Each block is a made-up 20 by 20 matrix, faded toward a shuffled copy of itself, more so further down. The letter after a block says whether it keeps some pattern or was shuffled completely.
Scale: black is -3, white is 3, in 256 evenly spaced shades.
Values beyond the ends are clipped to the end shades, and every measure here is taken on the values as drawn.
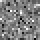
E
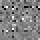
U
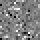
E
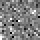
E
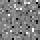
E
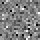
E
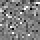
E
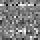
U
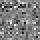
U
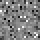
E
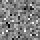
E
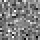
E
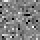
E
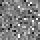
E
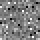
E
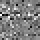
U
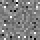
E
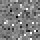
E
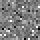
E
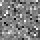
E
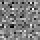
U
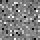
E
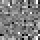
U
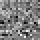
U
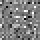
U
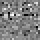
U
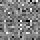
U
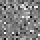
U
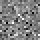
U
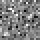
E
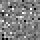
E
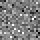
E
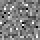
E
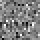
U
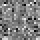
U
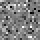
E
